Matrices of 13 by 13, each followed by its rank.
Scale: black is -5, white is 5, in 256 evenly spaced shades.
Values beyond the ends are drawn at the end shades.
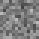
full rank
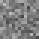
full rank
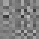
two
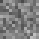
full rank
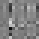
two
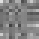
two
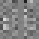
two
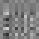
two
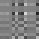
one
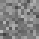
full rank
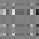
one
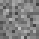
full rank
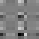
one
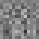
two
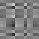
one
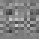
two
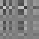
one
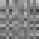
two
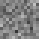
full rank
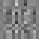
two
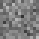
full rank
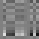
one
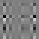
one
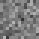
full rank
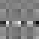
one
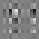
one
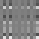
one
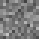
full rank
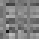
two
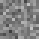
full rank
